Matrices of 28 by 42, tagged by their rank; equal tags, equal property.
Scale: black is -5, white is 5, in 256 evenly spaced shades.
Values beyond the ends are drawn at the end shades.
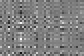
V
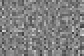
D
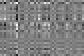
V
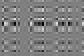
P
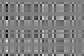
P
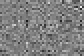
D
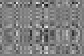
V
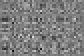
D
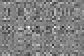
D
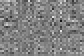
D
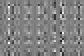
V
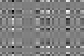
P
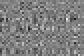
D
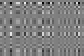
P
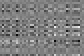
V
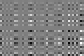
P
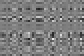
V
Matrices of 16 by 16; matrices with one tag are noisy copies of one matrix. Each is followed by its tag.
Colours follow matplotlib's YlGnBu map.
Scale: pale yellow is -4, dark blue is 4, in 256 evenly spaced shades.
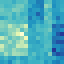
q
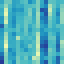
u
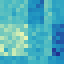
q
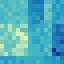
q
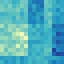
q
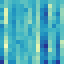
u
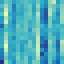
u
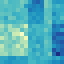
q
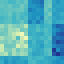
q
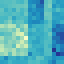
q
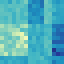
q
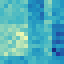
q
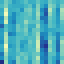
u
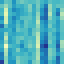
u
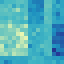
q
